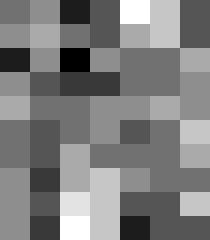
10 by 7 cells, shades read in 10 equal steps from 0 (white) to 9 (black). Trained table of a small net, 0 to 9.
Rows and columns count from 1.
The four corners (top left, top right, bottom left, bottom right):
5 6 4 6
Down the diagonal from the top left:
5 3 9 7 4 5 3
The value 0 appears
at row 1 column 5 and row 10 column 3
